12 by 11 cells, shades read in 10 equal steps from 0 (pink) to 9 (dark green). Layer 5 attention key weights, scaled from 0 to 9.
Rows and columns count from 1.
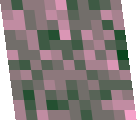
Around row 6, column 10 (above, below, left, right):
6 1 5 9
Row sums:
52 40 44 51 59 46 51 47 56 60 52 45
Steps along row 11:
up down up down down up down down down same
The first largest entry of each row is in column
2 7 10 5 4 11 2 3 2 2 4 7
